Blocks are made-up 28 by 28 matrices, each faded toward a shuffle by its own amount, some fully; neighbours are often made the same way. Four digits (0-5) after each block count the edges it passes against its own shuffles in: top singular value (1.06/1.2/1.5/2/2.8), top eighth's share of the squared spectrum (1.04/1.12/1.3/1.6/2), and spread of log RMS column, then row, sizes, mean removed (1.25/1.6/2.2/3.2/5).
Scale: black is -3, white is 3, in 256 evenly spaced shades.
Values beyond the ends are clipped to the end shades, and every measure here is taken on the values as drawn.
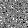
0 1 0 0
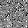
2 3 1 0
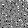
0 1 0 0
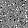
0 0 1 0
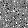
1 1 1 0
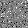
0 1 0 0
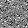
0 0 0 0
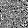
2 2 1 0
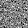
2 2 0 0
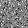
0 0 0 0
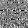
2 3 0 3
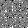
3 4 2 1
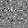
3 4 0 2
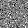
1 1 0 0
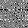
3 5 1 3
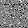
2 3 0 2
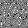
1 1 0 0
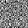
3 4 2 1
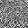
3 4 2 2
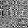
3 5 2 2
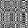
4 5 3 3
